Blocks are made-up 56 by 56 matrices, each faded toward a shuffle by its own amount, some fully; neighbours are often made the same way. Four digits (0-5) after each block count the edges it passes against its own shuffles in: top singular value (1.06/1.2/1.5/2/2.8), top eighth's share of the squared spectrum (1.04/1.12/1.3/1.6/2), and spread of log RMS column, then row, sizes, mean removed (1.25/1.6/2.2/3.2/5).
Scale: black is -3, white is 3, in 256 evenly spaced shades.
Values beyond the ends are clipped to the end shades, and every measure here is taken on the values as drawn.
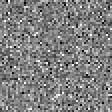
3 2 0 0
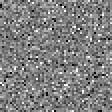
0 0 0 0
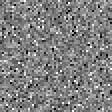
1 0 0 0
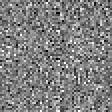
3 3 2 1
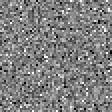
0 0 0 0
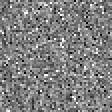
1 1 0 0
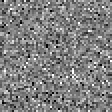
1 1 0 0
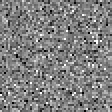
2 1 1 0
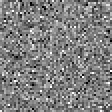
2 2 0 0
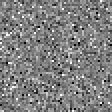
0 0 0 0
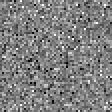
0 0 0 0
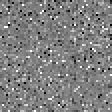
1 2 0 0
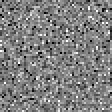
2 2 0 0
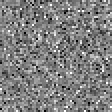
1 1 0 0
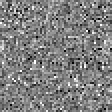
3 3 0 1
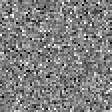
1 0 0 0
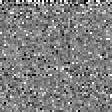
2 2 0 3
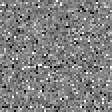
1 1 0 1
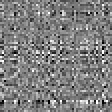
4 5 3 3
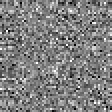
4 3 2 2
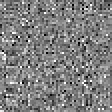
4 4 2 2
